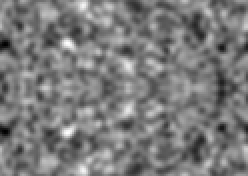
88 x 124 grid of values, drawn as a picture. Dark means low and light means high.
No row or column stands out. The texture is blotchy. The top and bottom halves mirror each other. No seam splits the table. Overall the values sit about 50% of the way up the scale.
